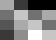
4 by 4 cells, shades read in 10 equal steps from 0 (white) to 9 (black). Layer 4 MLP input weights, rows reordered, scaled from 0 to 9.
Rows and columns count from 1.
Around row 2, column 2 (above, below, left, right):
7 3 5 5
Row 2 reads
5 2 5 3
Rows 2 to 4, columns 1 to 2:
5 2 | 6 3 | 7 4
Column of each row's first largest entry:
3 1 1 1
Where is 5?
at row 2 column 1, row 2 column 3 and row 3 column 4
